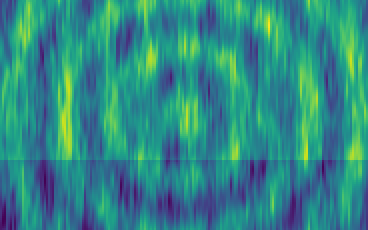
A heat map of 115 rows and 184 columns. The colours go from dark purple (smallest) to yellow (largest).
A horizontal seam about 70% of the way down splits the table, and the top part is higher. Overall the values sit about 50% of the way up the scale. Concentric rings centre on the centre. Upright stripes repeat 9 times across the table.
